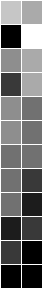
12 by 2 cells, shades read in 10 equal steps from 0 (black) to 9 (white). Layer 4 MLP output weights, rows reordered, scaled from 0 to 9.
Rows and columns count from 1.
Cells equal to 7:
1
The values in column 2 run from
0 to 9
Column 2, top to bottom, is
6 9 6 6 4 4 4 2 1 2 0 0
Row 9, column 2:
1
